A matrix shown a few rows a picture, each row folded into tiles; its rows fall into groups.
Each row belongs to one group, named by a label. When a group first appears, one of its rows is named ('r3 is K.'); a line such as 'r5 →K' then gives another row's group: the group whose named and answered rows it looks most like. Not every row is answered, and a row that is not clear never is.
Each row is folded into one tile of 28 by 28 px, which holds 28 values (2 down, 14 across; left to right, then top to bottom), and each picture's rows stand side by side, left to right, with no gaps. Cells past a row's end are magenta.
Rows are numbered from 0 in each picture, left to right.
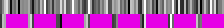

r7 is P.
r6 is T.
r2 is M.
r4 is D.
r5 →D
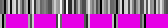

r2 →T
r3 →D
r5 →M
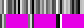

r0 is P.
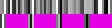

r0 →T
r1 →D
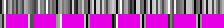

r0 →D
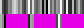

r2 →T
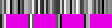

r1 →T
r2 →M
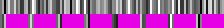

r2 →M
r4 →M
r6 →T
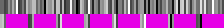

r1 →D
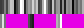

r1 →M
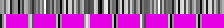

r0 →P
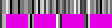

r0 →P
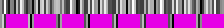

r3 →M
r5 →M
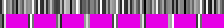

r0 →D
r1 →T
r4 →T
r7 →T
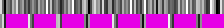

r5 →D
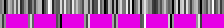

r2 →M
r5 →D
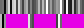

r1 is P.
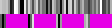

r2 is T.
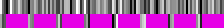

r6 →P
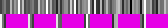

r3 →T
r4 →P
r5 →D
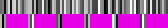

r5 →T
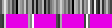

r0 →D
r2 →D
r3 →T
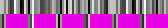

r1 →D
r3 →P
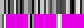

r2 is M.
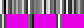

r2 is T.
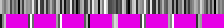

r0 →P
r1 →T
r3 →M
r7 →P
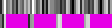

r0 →D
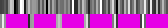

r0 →M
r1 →P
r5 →T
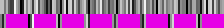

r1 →P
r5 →D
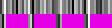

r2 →D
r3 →D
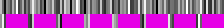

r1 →D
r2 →M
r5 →D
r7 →T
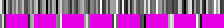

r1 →P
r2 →D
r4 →T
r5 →M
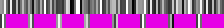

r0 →T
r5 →T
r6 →M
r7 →T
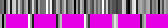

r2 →P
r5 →P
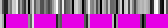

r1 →D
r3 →D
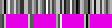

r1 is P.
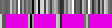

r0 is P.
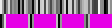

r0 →P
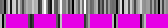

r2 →D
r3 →P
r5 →P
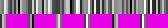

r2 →M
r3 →T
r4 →P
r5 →T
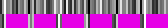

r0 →D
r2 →T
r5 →D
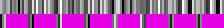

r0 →P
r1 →M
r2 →D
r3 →M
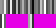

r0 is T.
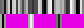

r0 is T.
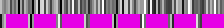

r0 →P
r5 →T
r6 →M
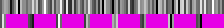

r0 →P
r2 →T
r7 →M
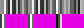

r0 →T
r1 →T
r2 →P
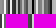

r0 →T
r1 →P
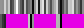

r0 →M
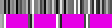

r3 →T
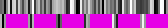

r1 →D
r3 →P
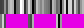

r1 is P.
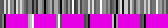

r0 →M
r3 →M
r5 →M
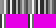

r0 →T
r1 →T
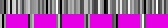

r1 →P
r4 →M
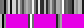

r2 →D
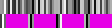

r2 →P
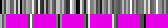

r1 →T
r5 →M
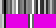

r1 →T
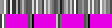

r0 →T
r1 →M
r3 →M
